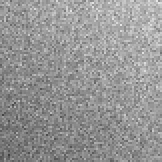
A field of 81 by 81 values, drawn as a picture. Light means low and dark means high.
Histogram: bell-shaped. Slope: up to the bottom left. Odd rows or columns: none. Ninth with the highest average: bottom left. Average level on the scale: 40%.
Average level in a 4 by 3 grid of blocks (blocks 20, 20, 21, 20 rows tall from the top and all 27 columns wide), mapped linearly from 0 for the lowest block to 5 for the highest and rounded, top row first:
210
321
432
543
